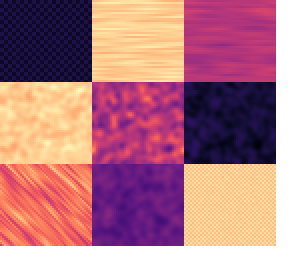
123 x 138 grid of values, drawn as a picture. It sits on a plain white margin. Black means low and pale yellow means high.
It is made of 3 by 3 panels. Panel 1,1: very low, checkered, faint in contrast. Panel 1,2: very high, streaked across, faint in contrast. Panel 1,3: middling, streaked across, faint in contrast. Panel 2,1: very high, blotchy, faint in contrast. Panel 2,2: middling, blotchy. Panel 2,3: very low, blotchy, faint in contrast. Panel 3,1: high, slanting down to the right. Panel 3,2: low, blotchy, faint in contrast. Panel 3,3: very high, checkered, faint in contrast.
